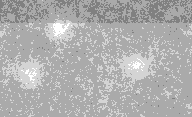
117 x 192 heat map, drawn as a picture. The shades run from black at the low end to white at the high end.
Three bumps rise from the field. The field is mottled with small blotches. Neither half mirrors the other. The bottom part is higher, past a seam about 20% of the way down. No regular stripes run through it. Overall the values sit about 70% of the way up the scale.
